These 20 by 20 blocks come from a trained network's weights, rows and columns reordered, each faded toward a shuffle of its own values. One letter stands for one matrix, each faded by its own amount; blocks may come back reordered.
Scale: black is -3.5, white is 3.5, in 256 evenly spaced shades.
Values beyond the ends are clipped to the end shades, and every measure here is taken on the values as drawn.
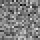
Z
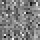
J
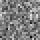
Z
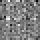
J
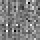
J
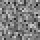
Z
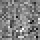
J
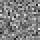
Z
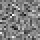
Z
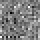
J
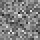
Z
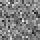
Z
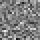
Z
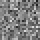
Z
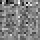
J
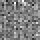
J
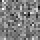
J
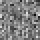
J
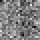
J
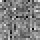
J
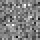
J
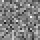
Z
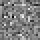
J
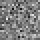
Z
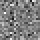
Z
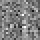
J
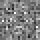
J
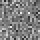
Z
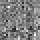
J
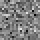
Z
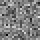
Z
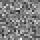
Z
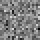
Z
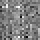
J
